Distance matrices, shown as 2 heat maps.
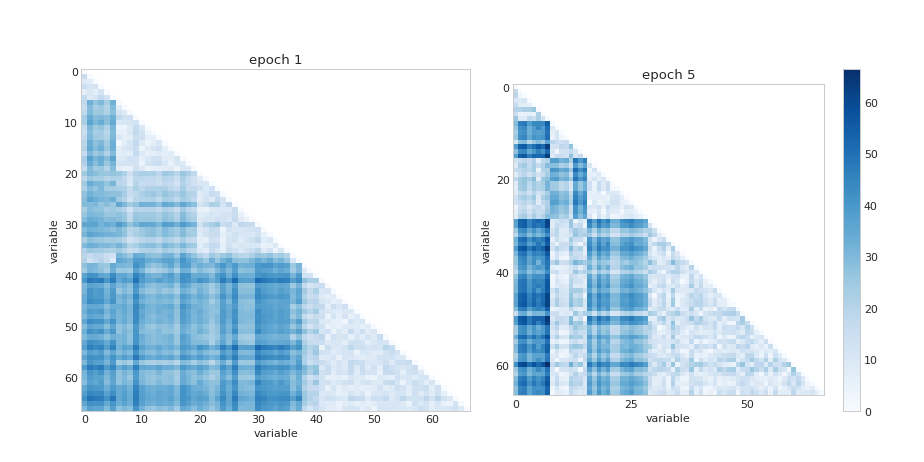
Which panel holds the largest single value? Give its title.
epoch 5
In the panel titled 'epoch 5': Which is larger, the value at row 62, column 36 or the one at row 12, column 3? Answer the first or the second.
the second
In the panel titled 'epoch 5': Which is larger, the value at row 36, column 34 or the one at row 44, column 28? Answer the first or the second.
the second
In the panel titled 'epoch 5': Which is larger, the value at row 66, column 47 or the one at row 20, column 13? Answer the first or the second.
the second
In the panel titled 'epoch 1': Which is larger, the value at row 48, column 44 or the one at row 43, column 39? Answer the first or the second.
the second
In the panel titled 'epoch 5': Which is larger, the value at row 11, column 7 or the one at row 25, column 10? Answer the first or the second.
the first
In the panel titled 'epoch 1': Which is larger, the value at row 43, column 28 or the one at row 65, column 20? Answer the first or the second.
the second
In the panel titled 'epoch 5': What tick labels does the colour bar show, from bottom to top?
0, 10, 20, 30, 40, 50, 60
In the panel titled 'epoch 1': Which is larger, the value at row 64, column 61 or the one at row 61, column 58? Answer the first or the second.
the first
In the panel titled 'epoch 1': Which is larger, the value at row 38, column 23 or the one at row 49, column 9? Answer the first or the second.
the second
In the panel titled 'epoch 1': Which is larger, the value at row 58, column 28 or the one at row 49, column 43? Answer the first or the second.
the first
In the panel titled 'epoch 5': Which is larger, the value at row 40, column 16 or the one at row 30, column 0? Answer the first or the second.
the second
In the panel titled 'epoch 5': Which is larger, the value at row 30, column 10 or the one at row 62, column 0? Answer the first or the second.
the second
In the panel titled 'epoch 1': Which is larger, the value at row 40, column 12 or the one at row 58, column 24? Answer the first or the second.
the second
